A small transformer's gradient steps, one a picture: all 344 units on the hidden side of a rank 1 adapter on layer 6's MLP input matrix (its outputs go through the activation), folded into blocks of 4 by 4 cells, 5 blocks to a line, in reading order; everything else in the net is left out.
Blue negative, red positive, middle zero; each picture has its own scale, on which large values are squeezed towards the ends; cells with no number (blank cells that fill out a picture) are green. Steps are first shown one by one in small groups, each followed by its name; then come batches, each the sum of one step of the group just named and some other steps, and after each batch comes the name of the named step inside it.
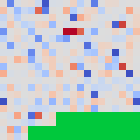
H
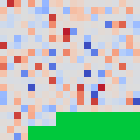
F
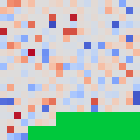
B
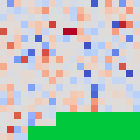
H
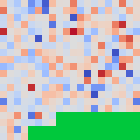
H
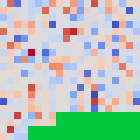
B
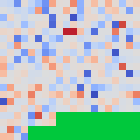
H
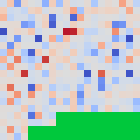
H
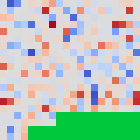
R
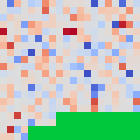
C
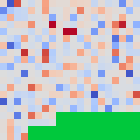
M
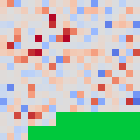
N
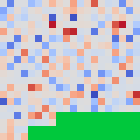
M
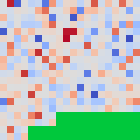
N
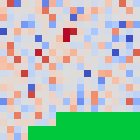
N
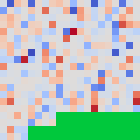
C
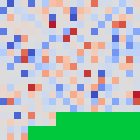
M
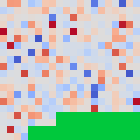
C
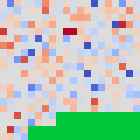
C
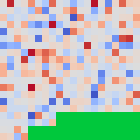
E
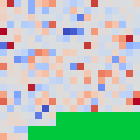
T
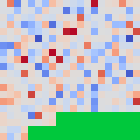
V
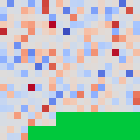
V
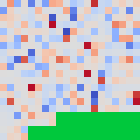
E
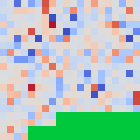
T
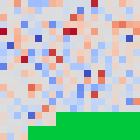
V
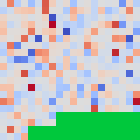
T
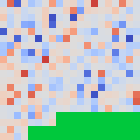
T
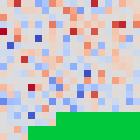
E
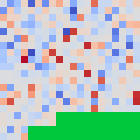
V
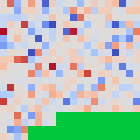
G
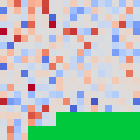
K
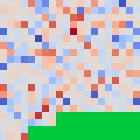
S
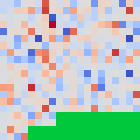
S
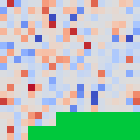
K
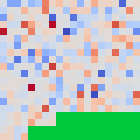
G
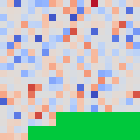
S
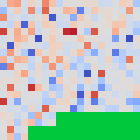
K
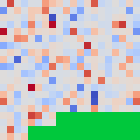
K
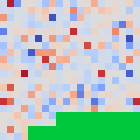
G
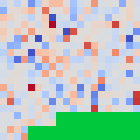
S
